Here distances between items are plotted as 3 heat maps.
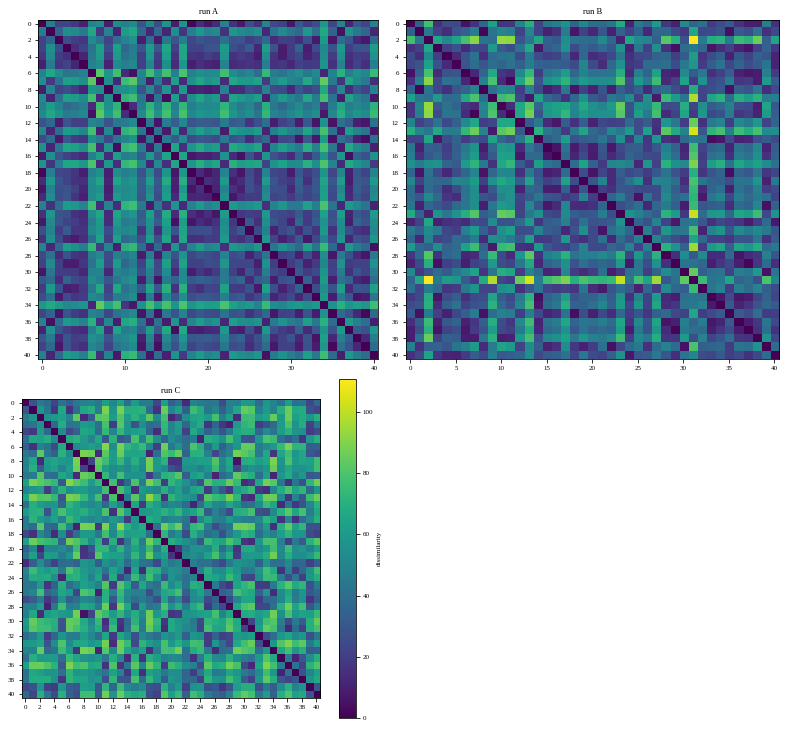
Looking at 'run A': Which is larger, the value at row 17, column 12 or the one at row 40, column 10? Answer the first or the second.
the second
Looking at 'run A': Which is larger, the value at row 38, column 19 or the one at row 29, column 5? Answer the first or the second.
the first
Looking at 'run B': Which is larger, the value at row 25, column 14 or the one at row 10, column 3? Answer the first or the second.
the first
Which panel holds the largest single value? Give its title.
run B
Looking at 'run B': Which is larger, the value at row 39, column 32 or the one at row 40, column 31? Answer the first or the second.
the second
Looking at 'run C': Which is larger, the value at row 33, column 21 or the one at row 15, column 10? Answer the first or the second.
the first
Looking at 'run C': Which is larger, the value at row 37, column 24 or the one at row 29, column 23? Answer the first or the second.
the second
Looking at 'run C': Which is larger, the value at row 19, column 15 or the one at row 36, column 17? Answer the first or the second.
the second
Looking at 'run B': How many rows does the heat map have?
41
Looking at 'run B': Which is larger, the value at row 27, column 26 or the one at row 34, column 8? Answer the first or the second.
the first
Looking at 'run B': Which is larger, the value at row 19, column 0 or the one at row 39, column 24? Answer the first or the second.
the first
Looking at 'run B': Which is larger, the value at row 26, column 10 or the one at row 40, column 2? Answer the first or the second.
the second
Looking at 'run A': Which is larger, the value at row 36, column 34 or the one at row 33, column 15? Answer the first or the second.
the first
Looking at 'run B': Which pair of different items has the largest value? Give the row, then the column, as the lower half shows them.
31, 2
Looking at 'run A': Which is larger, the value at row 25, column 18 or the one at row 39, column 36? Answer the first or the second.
the second
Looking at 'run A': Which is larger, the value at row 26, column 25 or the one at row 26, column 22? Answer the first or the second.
the second
